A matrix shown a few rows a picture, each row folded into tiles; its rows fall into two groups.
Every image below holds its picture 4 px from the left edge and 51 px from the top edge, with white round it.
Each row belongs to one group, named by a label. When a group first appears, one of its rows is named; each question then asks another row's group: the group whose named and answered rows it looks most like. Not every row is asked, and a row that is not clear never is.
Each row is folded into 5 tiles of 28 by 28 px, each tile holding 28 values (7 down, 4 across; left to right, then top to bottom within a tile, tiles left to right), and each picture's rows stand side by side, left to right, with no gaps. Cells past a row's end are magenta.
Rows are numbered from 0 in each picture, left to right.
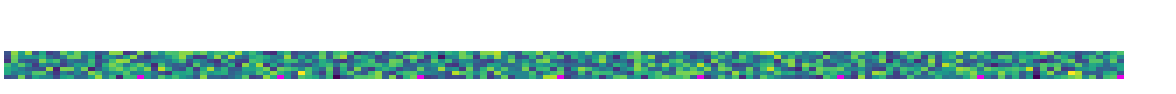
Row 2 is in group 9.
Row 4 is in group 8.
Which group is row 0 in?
8
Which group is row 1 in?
8
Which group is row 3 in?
8
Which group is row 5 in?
8
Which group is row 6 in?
8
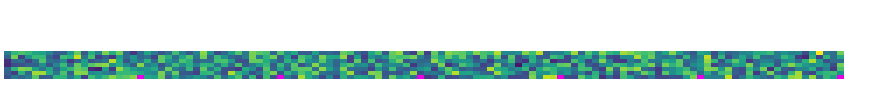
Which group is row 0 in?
8
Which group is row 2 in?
9
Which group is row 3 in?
8
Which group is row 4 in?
8
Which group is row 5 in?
9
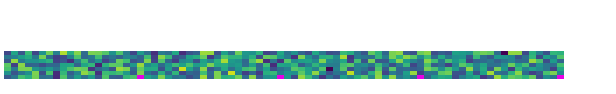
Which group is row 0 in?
8
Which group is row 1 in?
9
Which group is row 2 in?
9
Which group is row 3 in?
9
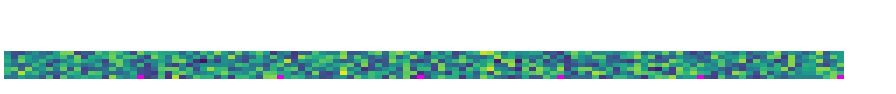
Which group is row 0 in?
9
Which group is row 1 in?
8
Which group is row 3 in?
8
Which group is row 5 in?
8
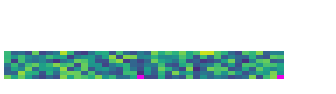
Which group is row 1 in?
8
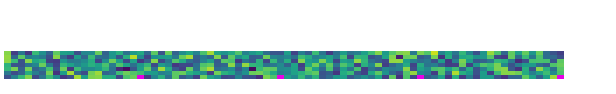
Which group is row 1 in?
8
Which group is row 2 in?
9
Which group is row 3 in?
8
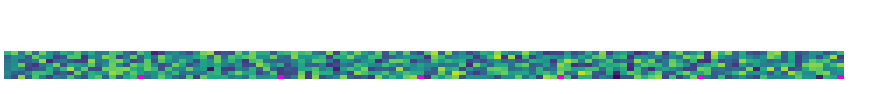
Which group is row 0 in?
8
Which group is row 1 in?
9
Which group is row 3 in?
8
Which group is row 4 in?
9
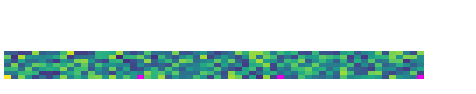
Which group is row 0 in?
9
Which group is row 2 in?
9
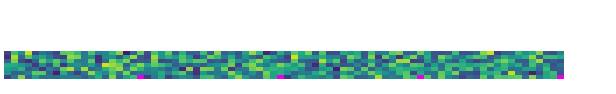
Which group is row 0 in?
8
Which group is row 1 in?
8
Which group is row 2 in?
8
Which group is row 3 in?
9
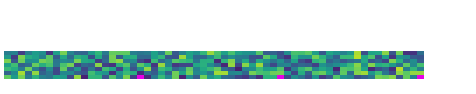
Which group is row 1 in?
8
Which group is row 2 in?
8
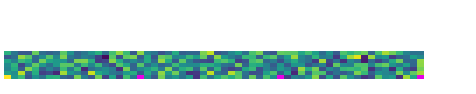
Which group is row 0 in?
9
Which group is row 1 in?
9
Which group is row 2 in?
8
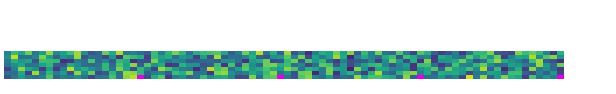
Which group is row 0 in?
8
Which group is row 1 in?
8
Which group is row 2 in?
9
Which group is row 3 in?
9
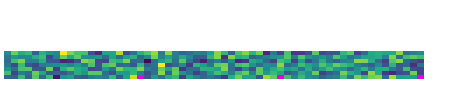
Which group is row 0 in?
8
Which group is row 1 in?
8
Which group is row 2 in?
9
